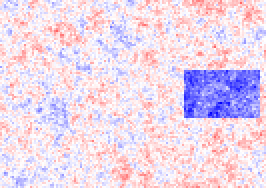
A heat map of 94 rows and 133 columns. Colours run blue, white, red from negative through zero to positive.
Odd patch: lower, in the middle right. Average level on the scale: 50%. Grain: blotchy. Slope: none. Stripes: none. Histogram: skewed, a long tail of low values.
